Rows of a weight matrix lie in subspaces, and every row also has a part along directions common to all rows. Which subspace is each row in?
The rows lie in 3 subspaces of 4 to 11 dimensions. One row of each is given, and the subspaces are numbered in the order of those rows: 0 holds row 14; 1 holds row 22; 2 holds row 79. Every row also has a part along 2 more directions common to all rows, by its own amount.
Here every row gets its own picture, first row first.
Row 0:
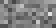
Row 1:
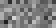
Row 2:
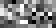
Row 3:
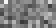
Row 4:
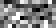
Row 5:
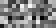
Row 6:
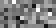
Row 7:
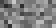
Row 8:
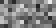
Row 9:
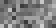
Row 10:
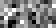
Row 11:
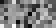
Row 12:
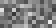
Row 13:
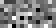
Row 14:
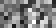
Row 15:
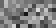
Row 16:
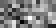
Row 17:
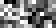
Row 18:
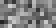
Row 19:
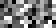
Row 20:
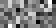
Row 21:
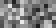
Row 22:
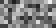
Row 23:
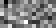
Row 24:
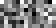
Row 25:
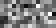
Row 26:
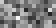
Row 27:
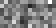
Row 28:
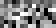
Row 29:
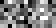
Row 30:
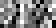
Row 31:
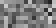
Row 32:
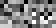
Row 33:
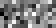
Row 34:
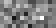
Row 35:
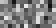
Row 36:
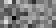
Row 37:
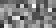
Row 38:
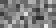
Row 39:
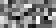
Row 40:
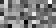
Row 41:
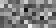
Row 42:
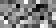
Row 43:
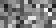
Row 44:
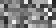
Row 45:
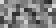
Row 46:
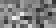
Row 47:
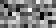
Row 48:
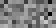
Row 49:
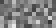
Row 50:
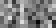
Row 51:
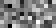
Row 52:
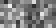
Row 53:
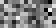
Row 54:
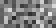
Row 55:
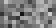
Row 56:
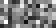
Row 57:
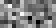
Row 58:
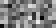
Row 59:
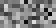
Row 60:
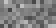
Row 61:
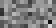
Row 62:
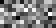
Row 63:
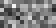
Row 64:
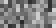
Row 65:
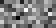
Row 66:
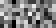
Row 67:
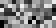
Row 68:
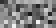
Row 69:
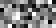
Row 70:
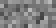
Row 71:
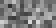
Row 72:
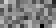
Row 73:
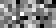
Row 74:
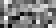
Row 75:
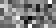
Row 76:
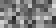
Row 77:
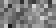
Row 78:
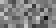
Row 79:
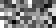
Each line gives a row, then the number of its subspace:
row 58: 0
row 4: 0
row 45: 1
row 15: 0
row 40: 1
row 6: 0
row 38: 0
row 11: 0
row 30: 0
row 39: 0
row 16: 2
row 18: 2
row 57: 0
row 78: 0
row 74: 2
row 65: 1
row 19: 0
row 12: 2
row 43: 1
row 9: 2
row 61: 2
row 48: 1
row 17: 0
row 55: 2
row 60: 2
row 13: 0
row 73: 2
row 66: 0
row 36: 0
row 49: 0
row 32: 1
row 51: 0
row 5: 0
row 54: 2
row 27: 1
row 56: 1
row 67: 2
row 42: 0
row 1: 0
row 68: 0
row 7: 0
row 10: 2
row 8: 1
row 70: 0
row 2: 1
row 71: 2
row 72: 2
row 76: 2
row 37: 0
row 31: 1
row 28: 0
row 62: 1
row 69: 2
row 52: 0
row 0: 1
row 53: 1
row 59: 1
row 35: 0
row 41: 1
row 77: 0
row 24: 1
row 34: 0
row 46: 2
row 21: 0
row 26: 1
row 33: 0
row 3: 1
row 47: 0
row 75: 1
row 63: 2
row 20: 0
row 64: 0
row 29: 0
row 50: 0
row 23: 1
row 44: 1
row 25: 0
